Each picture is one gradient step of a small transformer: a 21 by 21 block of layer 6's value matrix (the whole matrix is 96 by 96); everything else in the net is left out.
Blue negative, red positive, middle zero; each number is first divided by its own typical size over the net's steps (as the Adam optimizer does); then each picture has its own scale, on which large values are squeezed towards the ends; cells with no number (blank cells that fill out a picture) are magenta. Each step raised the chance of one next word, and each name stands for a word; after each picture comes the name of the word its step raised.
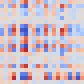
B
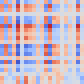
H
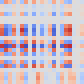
B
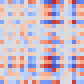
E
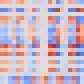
H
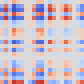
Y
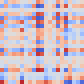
Y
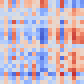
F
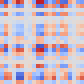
B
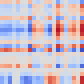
B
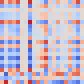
E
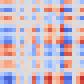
H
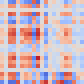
E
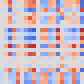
H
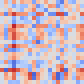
Y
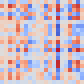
Y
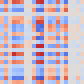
H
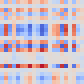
B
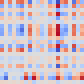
B
